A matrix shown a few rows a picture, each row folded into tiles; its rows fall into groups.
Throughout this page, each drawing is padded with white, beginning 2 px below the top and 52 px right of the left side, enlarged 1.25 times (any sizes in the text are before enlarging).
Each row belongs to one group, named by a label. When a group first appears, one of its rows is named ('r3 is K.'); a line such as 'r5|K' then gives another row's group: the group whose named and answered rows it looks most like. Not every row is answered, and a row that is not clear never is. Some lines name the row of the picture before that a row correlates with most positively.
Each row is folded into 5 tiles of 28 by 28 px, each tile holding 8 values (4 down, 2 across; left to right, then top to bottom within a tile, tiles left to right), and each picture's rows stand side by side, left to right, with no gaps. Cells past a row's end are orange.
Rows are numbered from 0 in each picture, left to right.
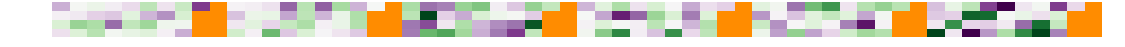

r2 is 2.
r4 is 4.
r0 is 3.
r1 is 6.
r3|3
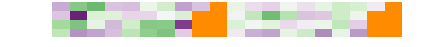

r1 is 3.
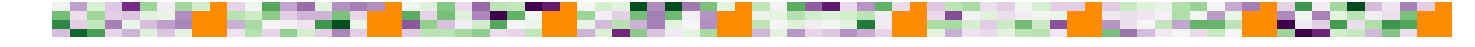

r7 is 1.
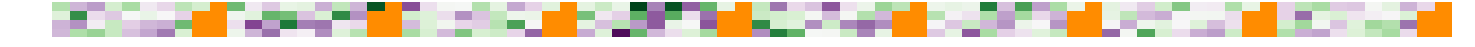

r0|2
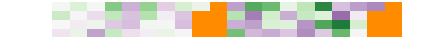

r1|1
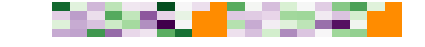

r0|4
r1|4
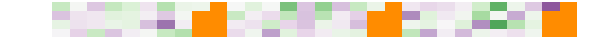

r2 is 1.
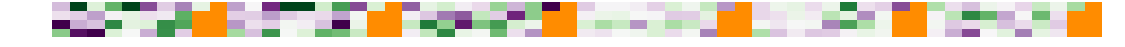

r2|3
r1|4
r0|1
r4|1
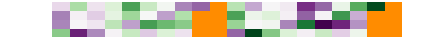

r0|1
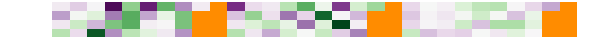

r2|1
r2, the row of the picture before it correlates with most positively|0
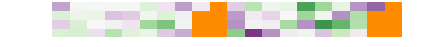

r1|1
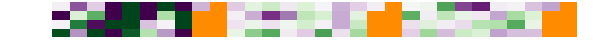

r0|6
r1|3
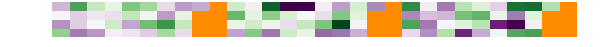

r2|4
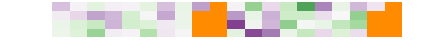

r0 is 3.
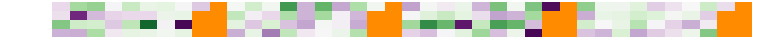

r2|3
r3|4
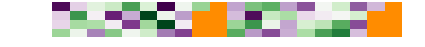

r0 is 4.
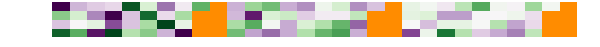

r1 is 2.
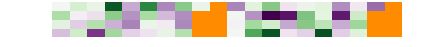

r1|3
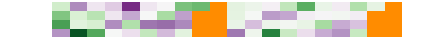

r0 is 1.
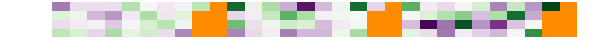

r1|4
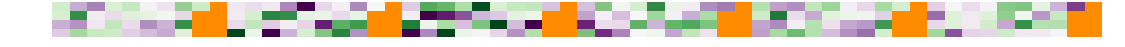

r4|2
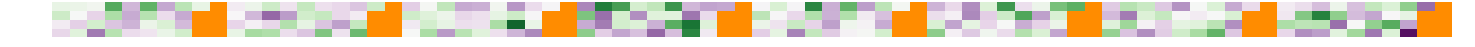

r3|1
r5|4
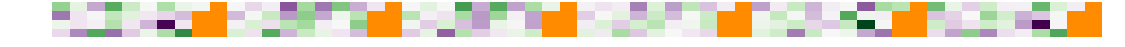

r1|6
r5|4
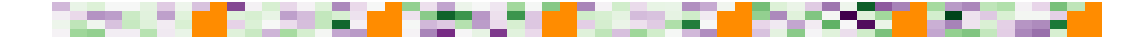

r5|2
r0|3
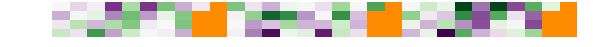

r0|6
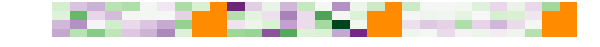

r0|2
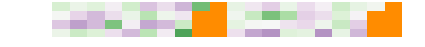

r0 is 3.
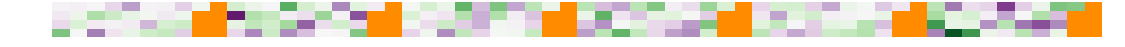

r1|4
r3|2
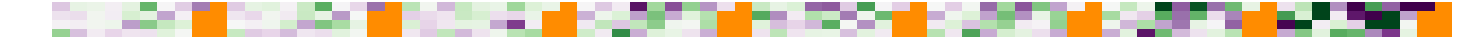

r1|1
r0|1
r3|6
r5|6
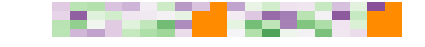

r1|3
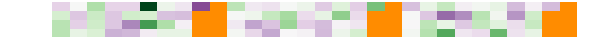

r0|1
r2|3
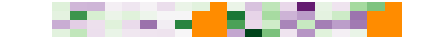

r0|2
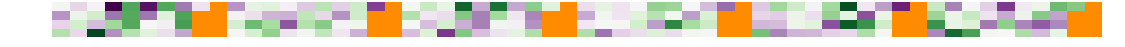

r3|1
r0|6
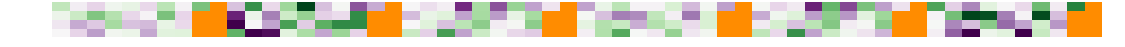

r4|6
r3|3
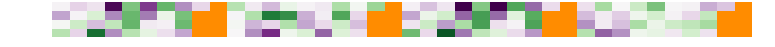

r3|1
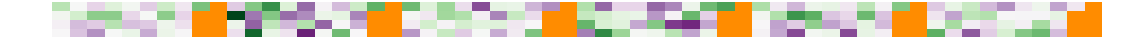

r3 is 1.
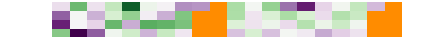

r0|1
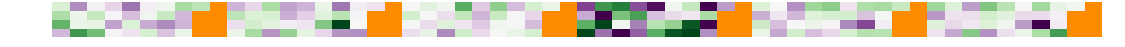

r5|4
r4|4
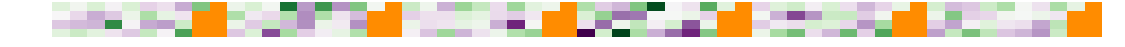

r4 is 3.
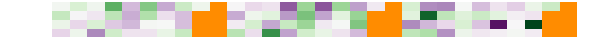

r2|2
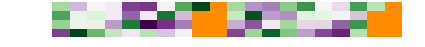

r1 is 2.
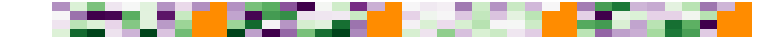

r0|3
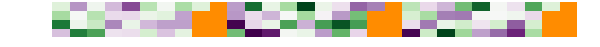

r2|2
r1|1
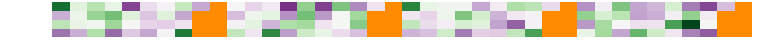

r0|4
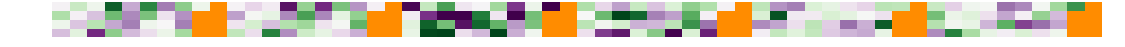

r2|3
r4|2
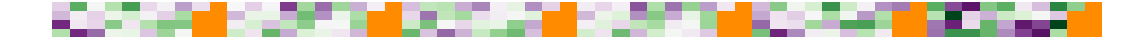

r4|1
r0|1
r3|6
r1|6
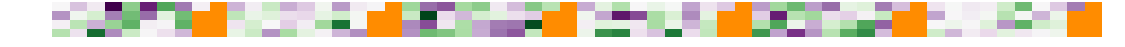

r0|6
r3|3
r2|2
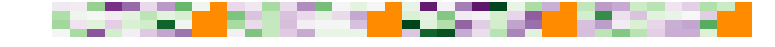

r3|2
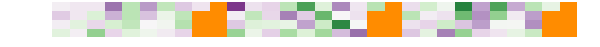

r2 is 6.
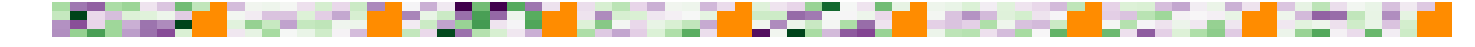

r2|6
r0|2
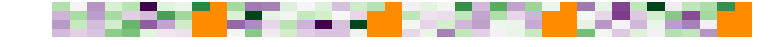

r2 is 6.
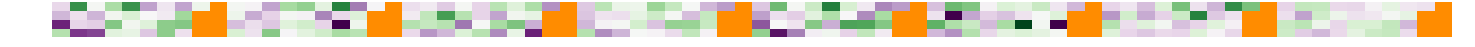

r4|1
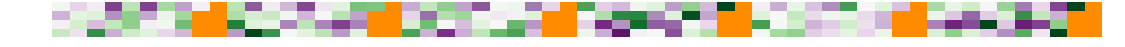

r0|6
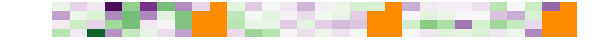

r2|3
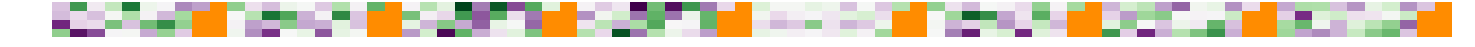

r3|6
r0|1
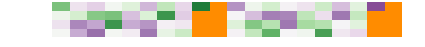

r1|3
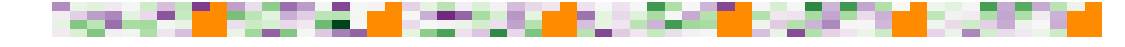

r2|3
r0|3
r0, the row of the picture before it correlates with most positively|1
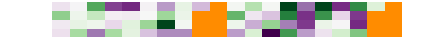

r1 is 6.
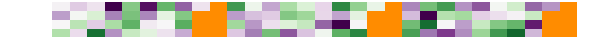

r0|6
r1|4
